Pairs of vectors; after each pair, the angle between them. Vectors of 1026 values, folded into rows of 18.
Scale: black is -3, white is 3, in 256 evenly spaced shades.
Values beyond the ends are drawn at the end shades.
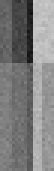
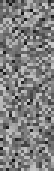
orthogonal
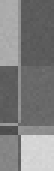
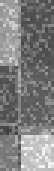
nearly parallel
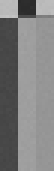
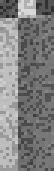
nearly opposite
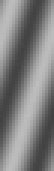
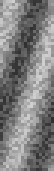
nearly parallel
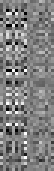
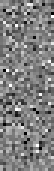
partly opposed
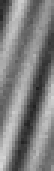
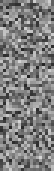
orthogonal
